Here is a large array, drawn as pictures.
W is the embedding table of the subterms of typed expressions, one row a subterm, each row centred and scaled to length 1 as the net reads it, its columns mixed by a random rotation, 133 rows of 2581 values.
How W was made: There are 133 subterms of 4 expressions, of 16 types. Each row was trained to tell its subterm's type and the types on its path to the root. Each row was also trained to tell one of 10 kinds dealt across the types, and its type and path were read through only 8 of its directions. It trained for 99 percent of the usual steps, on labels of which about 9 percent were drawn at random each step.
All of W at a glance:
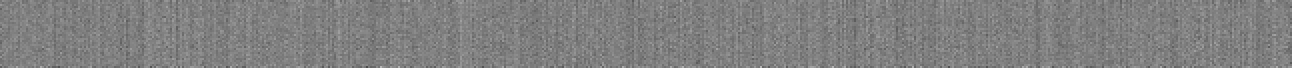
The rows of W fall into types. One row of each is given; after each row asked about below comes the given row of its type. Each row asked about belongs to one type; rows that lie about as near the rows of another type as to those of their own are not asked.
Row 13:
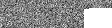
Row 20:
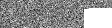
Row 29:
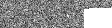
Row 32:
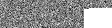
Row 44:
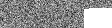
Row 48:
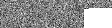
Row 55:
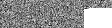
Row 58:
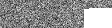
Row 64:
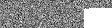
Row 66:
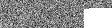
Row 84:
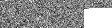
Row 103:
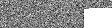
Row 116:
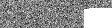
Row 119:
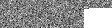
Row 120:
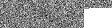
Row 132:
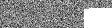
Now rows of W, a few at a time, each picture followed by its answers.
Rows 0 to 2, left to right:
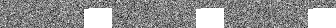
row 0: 103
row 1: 120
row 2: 120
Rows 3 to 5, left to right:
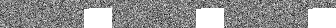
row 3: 55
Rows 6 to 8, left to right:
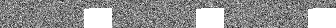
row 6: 119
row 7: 58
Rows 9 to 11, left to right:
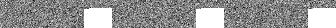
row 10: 44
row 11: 44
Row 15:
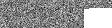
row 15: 103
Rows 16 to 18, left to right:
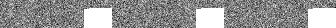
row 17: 55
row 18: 13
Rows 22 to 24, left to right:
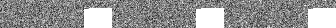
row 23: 44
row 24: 44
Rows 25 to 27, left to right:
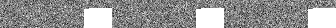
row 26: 13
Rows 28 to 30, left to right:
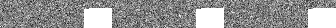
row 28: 66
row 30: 120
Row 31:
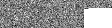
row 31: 103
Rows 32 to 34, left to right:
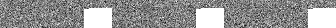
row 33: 103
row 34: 20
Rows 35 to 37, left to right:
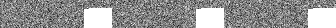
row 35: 84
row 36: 55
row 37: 44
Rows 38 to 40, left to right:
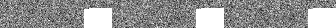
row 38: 119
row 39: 116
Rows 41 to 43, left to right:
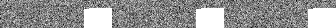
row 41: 132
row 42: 29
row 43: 66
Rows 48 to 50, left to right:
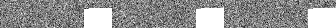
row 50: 132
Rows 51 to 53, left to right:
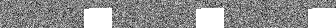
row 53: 103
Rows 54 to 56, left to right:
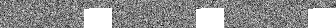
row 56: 58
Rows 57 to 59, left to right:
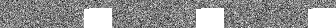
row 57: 116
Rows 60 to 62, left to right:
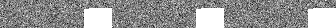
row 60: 13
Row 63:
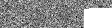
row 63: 132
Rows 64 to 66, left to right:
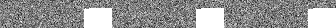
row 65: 58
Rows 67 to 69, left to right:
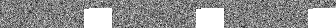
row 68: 119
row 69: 132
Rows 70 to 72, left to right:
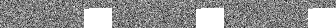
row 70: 120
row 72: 132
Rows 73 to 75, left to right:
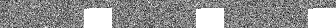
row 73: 116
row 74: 44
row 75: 64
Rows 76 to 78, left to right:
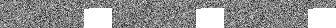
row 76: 66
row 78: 66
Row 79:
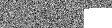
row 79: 116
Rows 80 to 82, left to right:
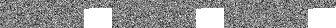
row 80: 64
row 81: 29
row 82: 55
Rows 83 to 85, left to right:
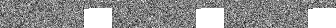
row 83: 84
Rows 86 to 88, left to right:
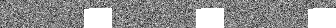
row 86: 84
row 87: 64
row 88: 66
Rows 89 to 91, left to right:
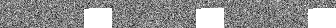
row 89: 13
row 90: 20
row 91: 120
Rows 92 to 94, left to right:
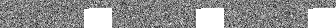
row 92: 29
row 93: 32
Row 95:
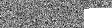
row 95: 29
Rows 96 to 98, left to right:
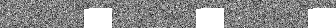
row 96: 13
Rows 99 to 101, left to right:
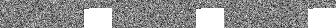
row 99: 84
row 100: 13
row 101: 44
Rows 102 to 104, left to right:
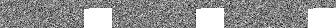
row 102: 103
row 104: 116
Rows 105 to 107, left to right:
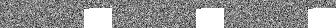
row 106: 13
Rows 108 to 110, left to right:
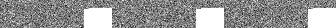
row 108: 132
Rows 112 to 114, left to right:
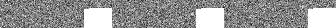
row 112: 58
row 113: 66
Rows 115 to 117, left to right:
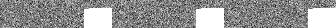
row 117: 132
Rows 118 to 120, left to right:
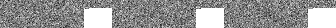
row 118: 120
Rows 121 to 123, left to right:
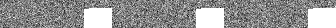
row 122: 119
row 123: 29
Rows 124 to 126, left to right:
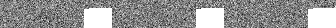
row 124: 66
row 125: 55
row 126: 29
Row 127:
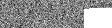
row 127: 20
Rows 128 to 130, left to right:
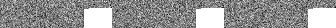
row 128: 103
